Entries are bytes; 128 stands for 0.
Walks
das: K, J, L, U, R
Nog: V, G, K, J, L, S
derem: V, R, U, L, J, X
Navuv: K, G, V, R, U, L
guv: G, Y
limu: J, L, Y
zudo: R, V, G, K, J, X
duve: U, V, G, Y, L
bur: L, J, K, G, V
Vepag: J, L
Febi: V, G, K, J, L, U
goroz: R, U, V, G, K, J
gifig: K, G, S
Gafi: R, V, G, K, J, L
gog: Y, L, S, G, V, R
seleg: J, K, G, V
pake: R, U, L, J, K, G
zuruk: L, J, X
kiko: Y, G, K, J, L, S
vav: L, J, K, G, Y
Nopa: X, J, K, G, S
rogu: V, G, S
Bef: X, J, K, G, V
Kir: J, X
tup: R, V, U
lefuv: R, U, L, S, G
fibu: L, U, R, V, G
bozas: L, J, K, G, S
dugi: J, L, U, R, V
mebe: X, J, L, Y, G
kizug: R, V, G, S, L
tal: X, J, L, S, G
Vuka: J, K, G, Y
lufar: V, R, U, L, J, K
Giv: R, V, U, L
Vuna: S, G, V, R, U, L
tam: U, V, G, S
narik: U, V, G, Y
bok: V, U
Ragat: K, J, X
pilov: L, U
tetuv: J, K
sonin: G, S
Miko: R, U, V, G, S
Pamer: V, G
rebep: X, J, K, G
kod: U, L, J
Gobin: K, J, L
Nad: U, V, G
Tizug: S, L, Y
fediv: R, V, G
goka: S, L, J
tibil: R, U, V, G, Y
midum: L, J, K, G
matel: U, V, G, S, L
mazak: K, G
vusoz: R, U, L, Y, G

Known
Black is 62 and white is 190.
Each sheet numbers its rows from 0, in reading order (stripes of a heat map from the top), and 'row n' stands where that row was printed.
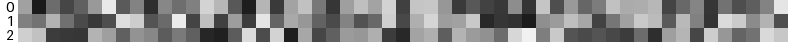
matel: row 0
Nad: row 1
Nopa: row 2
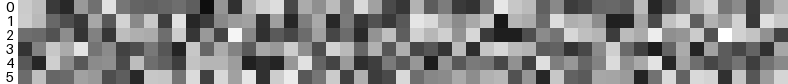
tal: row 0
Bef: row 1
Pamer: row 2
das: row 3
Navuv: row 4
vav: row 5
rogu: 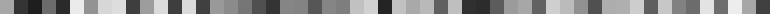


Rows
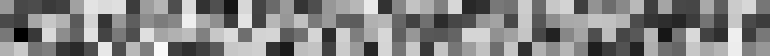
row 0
tam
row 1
Giv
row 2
Tizug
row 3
Kir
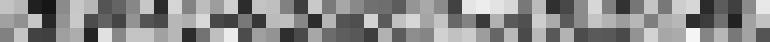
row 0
kiko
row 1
Febi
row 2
Vuka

